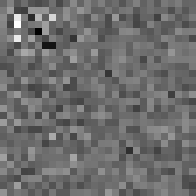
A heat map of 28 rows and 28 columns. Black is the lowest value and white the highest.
Mirror symmetry: none. Slope: none. Odd patch: rougher, in the top left. Grain: fine. Roughest part: top left. Stripes: none.
